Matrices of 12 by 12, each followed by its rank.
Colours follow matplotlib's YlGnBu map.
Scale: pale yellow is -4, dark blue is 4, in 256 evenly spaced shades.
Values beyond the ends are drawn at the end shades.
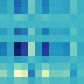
one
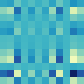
one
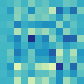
two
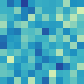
full rank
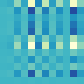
one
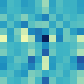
two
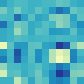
two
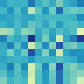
two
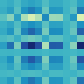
one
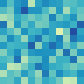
full rank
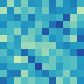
full rank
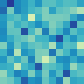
full rank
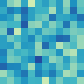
full rank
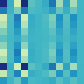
one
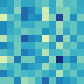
two
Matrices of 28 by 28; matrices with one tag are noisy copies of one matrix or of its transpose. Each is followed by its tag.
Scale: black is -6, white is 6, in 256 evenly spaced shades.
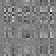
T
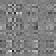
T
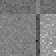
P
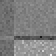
P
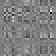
T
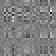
T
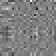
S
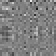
S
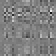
T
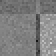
P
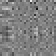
S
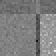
P
